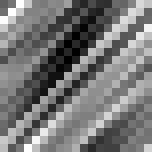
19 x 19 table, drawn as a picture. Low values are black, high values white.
Neither half mirrors the other. No overall slope runs across the table. Streaks slant up to the right. The values follow a bell shape.
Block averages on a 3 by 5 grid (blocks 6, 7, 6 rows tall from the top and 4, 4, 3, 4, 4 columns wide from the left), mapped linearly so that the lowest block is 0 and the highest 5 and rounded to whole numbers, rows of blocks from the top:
5 3 0 2 5 | 3 1 2 4 5 | 4 4 4 3 3
